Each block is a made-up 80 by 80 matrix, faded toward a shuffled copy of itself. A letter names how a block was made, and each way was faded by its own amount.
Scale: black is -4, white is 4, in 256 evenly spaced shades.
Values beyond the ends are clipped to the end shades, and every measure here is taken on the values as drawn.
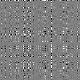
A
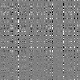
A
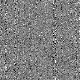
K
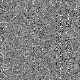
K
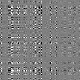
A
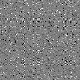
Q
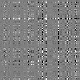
A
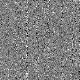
K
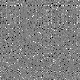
Q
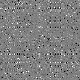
Q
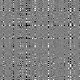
A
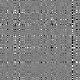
A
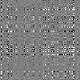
A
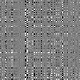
A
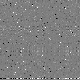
Q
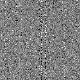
K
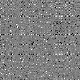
Q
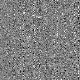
K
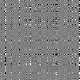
A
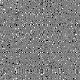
Q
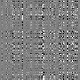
A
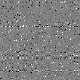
Q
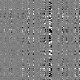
A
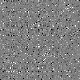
Q
